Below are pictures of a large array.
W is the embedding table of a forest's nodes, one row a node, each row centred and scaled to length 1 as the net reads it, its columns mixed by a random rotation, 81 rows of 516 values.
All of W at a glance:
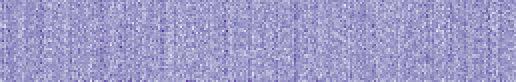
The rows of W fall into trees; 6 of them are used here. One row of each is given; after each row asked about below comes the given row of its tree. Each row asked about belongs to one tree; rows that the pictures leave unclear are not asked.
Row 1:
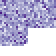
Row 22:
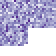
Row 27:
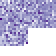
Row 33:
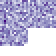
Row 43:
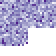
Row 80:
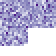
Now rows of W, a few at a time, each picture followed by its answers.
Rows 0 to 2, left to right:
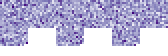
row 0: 43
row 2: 33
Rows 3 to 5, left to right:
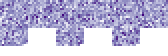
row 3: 80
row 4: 1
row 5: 1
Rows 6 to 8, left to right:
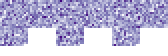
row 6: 80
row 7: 1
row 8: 80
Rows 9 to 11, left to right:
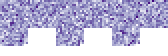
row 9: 43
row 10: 33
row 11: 27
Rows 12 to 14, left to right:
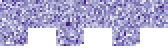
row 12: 1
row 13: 43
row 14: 80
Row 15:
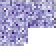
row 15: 33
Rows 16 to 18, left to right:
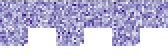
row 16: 1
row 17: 33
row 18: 80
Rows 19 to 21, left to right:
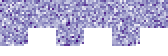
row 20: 43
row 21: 27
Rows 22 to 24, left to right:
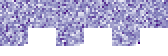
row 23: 80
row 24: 27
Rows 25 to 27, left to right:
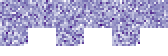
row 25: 80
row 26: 27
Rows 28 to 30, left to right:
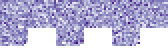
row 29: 1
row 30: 43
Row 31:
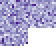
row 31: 43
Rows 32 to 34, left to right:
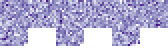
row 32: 80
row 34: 27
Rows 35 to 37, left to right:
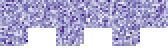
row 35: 80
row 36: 22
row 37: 80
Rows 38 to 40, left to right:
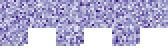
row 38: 22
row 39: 1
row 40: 1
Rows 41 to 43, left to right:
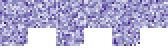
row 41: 1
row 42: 80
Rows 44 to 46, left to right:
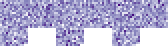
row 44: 80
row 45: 33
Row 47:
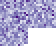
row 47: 22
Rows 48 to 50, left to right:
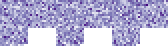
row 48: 1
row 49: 1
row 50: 43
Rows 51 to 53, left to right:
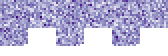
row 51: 22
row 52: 43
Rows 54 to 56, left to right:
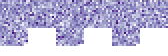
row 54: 33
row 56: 33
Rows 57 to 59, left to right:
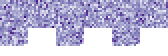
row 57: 27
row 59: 1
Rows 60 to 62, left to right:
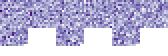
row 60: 1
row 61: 33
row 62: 80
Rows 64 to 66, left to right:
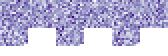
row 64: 80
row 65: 22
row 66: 80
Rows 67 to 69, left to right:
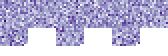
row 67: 33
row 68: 22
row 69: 43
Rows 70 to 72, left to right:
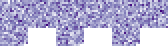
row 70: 27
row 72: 33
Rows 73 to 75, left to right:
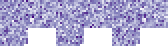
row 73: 22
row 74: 1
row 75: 22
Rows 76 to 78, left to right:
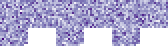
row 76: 22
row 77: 1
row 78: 1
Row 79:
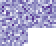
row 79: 80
